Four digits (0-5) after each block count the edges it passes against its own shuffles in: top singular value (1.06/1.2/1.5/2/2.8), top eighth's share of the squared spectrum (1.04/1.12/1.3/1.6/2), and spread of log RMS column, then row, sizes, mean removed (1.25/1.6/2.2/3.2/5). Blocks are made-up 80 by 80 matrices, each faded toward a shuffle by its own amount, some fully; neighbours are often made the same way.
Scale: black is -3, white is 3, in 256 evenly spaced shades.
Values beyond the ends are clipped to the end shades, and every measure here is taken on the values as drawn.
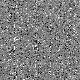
1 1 2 0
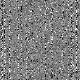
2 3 3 0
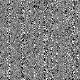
1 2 3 0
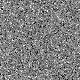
2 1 0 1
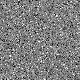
0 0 0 0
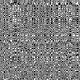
5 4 3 3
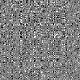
4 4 3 2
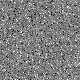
1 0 0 0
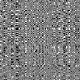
5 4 3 3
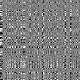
5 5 4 4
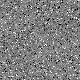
2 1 0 0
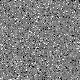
2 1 0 0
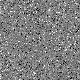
1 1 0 0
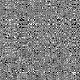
4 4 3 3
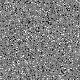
2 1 0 0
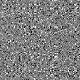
4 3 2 2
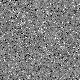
0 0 0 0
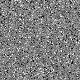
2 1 0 0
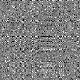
4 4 2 3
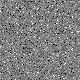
2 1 0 0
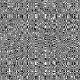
5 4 3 3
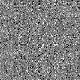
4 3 2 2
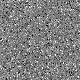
2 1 0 0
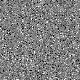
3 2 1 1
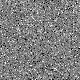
1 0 0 0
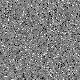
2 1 0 0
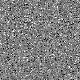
3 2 1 1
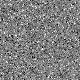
2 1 0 0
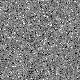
2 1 0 0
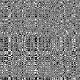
5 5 3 3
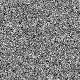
0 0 0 0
